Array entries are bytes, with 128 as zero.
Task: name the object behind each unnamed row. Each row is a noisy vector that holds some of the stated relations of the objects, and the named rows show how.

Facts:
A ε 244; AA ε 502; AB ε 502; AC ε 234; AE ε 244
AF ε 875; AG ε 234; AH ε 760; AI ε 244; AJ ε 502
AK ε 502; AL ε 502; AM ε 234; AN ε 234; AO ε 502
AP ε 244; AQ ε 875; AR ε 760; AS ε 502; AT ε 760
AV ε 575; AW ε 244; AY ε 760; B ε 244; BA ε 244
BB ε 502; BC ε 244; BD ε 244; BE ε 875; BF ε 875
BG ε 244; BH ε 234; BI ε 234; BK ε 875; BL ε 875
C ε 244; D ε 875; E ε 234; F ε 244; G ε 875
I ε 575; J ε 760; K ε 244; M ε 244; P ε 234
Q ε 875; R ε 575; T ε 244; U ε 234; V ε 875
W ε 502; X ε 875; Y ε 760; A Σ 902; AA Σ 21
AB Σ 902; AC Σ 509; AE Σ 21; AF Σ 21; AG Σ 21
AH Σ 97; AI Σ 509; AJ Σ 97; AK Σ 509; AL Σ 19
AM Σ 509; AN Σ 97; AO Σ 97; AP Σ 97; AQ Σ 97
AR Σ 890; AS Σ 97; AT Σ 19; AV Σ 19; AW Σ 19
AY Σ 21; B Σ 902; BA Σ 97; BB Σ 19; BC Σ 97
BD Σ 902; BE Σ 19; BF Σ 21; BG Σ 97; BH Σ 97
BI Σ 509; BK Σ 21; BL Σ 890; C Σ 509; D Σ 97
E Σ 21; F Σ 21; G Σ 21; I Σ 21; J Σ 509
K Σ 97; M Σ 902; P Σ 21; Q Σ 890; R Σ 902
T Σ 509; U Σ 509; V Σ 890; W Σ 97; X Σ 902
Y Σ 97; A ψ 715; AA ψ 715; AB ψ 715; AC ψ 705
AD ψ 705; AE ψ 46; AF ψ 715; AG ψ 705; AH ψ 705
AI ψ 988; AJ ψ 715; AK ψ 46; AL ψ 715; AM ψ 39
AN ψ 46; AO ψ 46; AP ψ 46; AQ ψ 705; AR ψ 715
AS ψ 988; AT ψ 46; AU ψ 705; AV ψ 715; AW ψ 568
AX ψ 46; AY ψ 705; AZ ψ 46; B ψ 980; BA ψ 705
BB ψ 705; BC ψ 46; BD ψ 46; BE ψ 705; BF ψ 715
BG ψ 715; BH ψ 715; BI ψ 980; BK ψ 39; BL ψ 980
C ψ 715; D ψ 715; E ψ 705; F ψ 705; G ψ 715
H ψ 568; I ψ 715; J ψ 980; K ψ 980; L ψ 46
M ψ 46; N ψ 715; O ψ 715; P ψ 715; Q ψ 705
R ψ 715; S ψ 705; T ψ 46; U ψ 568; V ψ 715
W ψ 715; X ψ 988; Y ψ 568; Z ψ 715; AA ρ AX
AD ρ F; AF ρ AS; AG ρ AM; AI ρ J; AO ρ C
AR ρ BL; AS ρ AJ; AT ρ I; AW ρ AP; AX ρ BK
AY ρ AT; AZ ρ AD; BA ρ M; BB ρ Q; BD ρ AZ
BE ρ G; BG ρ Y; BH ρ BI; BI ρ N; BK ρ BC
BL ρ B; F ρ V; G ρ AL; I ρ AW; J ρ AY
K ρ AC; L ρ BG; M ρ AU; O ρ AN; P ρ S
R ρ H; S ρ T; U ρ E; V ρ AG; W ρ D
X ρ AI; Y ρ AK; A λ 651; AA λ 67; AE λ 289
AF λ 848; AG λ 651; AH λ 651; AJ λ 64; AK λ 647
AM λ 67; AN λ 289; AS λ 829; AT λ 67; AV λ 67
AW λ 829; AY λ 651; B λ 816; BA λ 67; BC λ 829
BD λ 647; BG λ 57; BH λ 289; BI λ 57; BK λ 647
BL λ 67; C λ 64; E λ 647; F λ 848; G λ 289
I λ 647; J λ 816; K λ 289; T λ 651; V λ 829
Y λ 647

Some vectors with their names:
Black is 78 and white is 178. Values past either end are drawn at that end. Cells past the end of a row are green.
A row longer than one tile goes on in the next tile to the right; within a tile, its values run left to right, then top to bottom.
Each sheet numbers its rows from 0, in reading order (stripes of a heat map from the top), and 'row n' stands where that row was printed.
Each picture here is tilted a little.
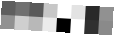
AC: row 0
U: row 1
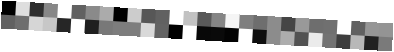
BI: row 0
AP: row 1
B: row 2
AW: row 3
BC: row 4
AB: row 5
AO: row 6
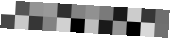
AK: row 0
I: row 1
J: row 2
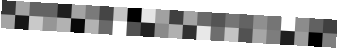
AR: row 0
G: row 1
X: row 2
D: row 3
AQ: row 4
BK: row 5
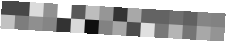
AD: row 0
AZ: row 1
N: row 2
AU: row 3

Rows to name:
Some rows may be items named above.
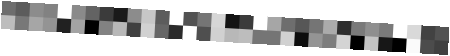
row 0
AU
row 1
BK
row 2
V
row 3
AM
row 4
F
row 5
AY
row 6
I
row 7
H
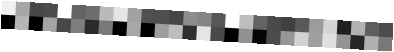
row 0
AX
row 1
AT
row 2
AX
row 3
AV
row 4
Y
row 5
AG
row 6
AA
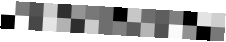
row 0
AN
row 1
W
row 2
K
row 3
AI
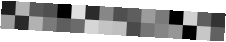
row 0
AA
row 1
BI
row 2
S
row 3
BL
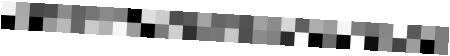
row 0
AX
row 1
AH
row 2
AI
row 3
BE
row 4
BB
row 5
BD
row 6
BC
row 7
L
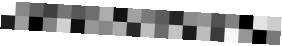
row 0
BK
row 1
AY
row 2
O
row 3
R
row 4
AI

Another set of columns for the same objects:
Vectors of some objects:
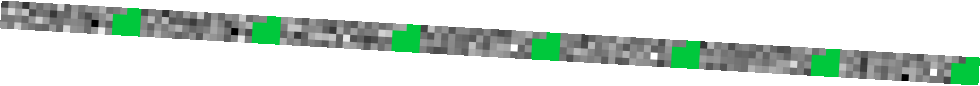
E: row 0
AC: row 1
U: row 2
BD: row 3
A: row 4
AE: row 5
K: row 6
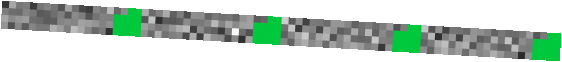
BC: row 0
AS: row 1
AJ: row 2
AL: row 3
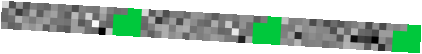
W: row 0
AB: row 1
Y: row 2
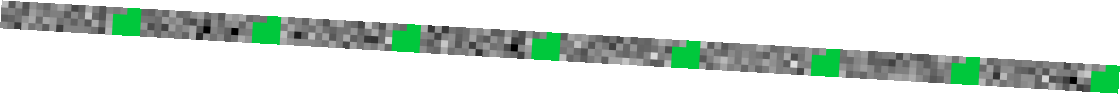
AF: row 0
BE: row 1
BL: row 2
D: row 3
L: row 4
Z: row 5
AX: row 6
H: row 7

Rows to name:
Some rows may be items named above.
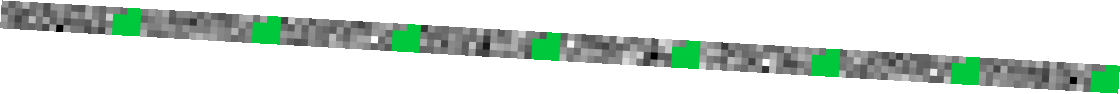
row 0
X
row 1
AZ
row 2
BD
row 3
BA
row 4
AM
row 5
BI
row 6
L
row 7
AU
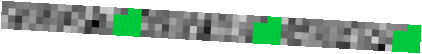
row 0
BK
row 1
BA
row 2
O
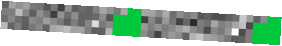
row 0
L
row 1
AO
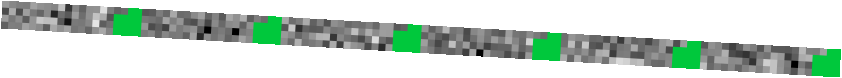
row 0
BB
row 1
BE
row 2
AS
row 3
X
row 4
AK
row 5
AN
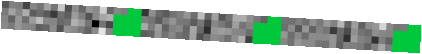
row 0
AG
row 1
F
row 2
AD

